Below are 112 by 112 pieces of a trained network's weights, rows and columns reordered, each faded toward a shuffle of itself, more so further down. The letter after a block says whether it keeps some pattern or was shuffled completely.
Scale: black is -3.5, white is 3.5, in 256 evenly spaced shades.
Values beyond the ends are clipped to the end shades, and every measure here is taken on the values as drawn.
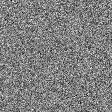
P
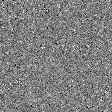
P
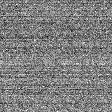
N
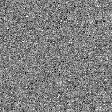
N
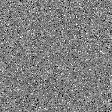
N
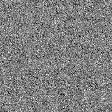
N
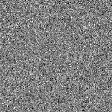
N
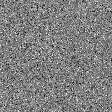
P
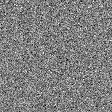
P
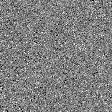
N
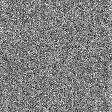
N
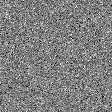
P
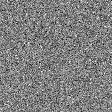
P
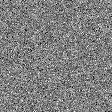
P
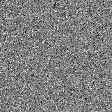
P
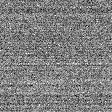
N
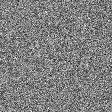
P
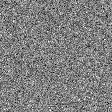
P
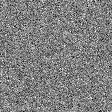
P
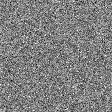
P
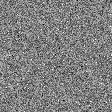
P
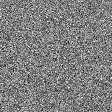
P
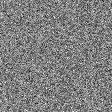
P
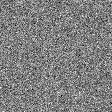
P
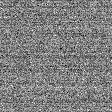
N
